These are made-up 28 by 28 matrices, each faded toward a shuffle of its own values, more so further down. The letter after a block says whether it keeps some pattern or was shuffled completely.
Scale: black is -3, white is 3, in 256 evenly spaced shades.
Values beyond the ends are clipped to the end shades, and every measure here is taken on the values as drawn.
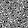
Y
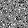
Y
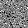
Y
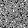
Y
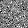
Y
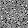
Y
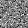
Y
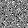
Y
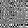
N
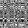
N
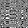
N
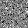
Y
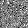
Y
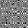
N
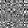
N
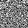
Y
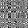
N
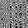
N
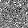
Y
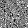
Y
